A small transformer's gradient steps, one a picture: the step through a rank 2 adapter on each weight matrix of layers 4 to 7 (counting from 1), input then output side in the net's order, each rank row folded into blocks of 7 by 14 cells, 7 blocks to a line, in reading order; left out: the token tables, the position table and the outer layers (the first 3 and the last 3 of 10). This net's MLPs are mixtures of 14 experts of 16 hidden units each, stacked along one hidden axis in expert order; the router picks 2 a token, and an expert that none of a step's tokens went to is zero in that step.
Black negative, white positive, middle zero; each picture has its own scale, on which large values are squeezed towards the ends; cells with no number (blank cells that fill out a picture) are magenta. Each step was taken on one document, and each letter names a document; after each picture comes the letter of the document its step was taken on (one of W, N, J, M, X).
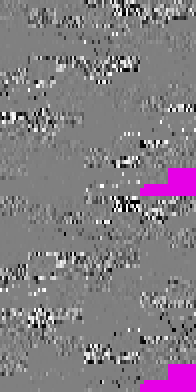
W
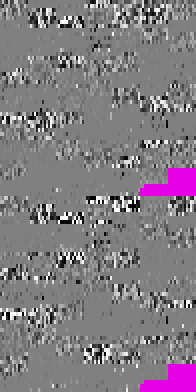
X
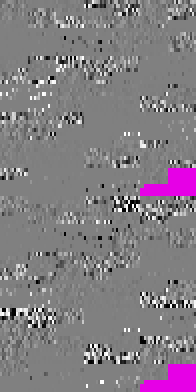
W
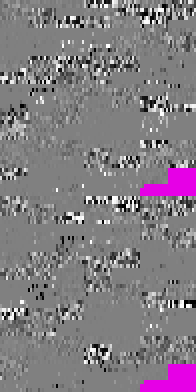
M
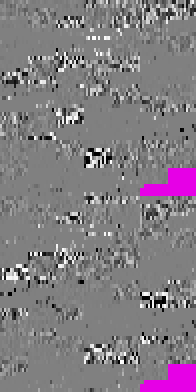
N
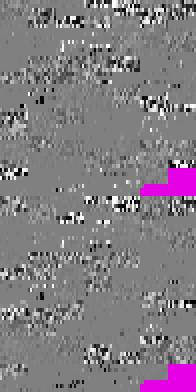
M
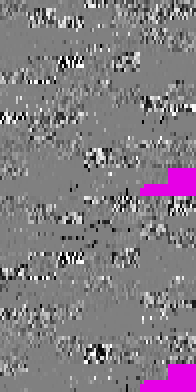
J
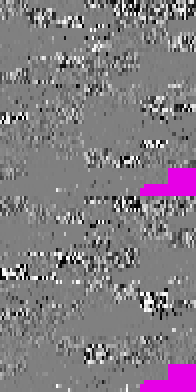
X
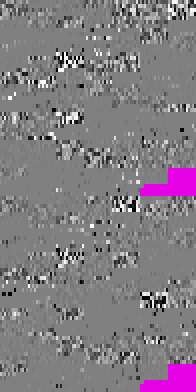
N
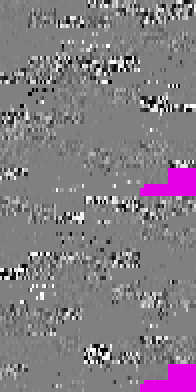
M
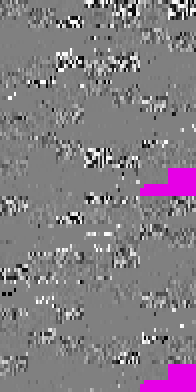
N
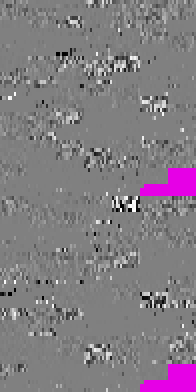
N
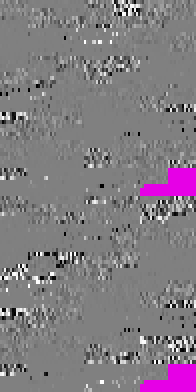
W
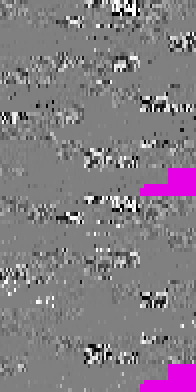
N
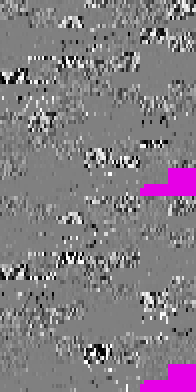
J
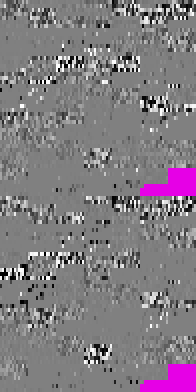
M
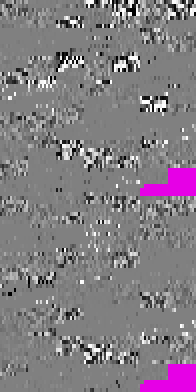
N
